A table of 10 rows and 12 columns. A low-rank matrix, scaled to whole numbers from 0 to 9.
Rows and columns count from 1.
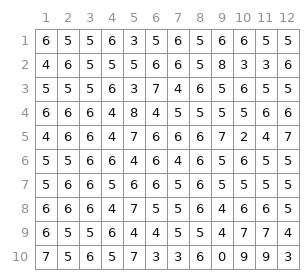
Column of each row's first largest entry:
1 9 6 5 5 3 2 5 10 10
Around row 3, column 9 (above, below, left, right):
8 5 6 6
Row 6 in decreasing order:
6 6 6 6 6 5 5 5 5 5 4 4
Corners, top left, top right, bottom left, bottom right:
6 5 7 3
